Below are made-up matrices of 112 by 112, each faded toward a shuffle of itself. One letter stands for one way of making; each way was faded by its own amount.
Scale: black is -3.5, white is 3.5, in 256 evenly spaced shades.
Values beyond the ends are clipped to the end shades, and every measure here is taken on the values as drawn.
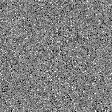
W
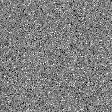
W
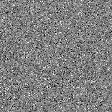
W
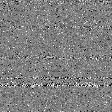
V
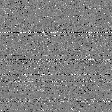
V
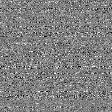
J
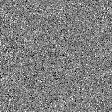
W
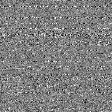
J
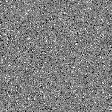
W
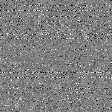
V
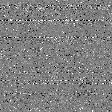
V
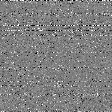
V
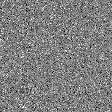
W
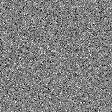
W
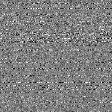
J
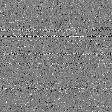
V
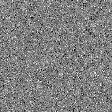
W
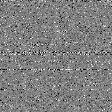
V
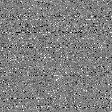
V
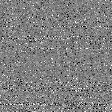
V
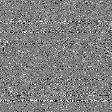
V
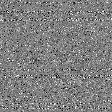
V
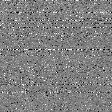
V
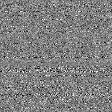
J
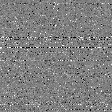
V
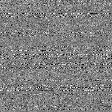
J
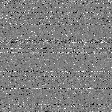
V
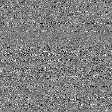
J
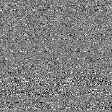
J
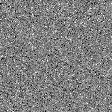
W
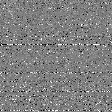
V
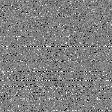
V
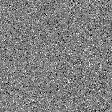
W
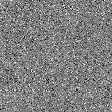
W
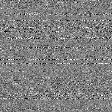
J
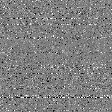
V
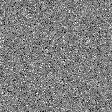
W
